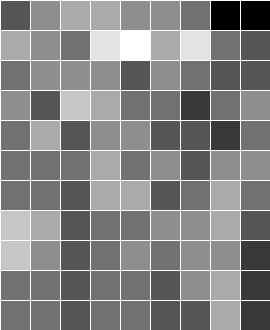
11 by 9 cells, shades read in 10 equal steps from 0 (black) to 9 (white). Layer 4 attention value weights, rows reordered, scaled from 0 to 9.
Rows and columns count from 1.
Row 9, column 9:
2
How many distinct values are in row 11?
4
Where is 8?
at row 2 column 4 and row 2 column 7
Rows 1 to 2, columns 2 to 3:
5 6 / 5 4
